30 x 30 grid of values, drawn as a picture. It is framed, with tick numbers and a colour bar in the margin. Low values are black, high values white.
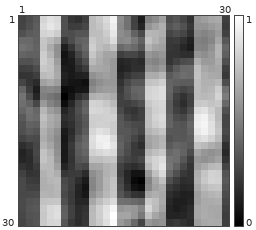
On average the colour sits 50% of the way up the scale. No overall slope runs across the table. Stripes running up and down repeat 4 times from left to right.
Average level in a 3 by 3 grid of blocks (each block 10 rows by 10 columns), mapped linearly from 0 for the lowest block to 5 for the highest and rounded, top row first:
142 / 054 / 142
